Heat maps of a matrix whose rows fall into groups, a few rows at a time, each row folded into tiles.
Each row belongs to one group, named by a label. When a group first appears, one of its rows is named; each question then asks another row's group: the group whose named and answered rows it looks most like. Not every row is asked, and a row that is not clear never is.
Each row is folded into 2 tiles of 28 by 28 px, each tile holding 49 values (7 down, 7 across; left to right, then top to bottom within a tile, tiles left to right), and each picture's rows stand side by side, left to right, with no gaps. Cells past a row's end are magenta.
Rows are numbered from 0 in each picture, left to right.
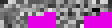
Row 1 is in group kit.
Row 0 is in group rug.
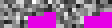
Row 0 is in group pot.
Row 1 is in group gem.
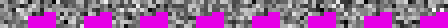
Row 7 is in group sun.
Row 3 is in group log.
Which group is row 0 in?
gem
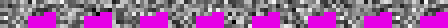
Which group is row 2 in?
rug
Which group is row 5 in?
gem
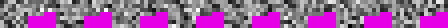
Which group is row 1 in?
sun
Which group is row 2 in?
rug
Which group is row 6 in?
pot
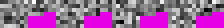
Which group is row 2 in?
pot
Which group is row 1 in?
kit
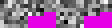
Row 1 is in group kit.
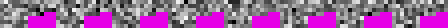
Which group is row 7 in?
pot
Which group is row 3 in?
sun
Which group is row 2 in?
gem
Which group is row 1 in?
gem
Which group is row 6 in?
pot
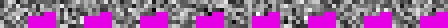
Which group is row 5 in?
pot
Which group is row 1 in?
pot
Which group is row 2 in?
gem
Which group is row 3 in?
sun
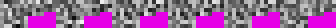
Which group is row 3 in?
kit
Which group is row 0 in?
pot
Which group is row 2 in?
kit
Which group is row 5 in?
log
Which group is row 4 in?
kit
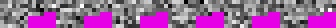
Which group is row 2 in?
pot
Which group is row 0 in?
rug
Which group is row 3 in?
sun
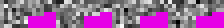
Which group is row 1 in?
rug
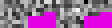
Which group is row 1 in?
gem
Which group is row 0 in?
kit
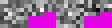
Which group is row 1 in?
rug
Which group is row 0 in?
sun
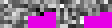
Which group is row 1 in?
pot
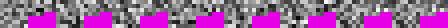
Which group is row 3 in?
sun
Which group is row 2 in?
gem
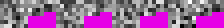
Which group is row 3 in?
pot
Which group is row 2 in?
kit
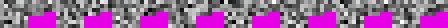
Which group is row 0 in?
pot
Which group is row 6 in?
pot
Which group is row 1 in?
kit
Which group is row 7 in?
log
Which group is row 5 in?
log
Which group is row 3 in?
gem
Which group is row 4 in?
kit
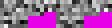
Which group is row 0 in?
sun
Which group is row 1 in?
sun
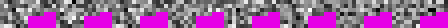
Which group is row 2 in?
gem
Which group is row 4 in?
pot
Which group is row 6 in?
kit
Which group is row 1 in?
sun
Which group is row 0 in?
gem
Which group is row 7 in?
kit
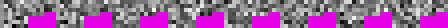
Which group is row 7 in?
gem
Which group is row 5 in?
rug
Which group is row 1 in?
pot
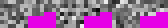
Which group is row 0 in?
log
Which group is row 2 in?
rug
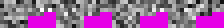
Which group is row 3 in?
gem
